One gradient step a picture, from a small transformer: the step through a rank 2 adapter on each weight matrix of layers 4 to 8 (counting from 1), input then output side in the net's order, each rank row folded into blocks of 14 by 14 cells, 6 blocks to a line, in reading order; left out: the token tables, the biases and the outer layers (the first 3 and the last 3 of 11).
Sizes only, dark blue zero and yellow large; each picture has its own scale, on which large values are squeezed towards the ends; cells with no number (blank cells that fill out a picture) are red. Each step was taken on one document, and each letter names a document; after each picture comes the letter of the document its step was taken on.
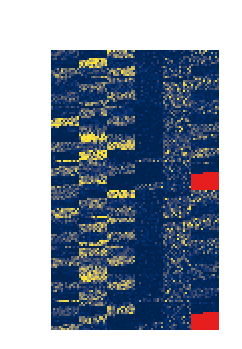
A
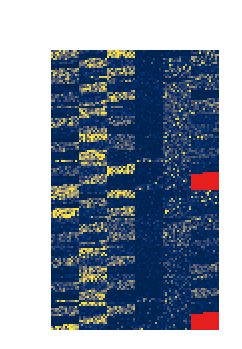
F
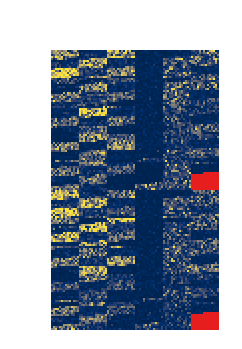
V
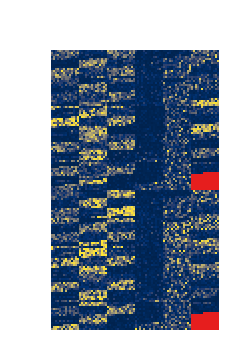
A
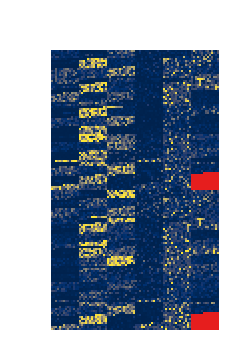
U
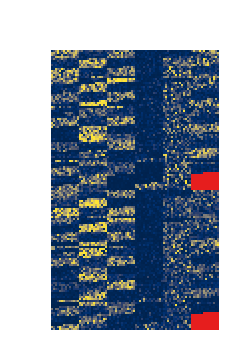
V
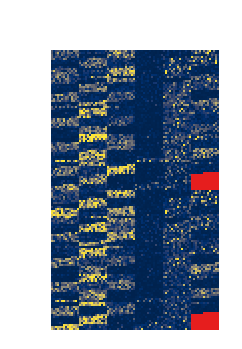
F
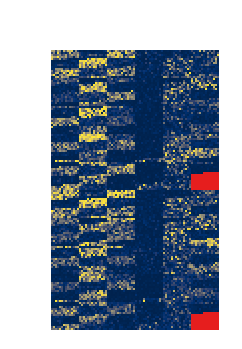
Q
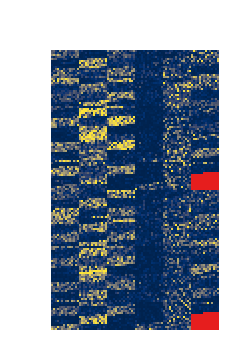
A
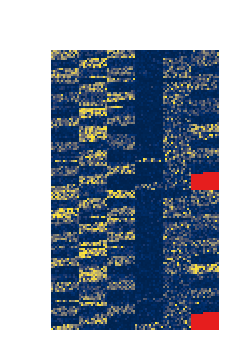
V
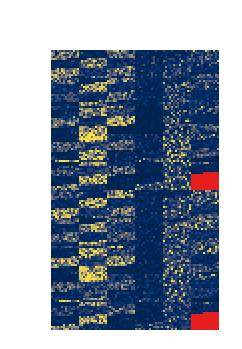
A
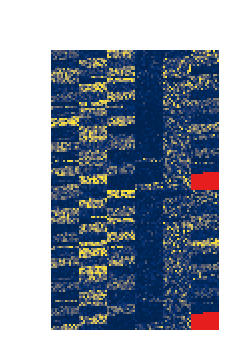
A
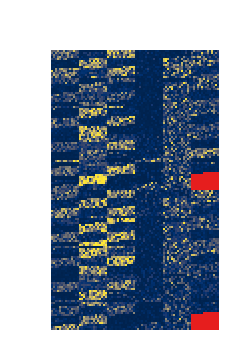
U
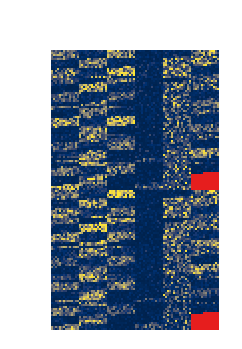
V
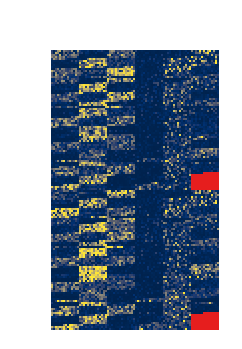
F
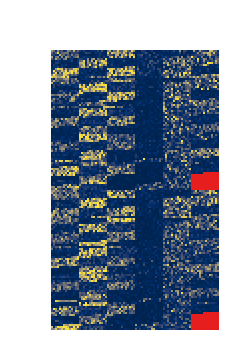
V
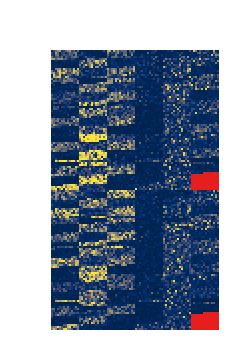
A
